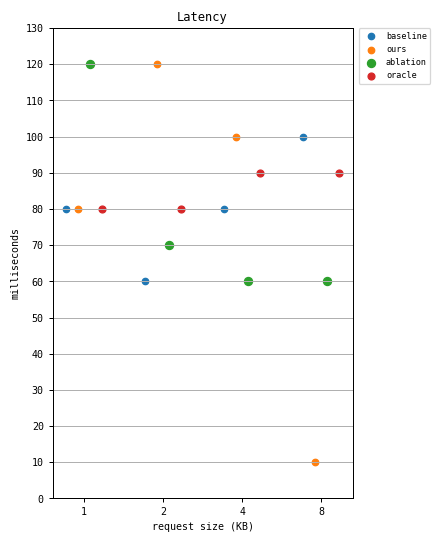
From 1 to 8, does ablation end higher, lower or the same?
lower
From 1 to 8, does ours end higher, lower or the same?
lower
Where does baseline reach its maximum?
8
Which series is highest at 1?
ablation
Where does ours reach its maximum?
2
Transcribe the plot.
Title: Latency
x-axis: request size (KB), ticks 1 2 4 8
y-axis: milliseconds, ticks 0 10 20 30 40 50 60 70 80 90 100 110 120 130
Legend: baseline, ours, ablation, oracle
Values:
baseline: 80 60 80 100
ours: 80 120 100 10
ablation: 120 70 60 60
oracle: 80 80 90 90
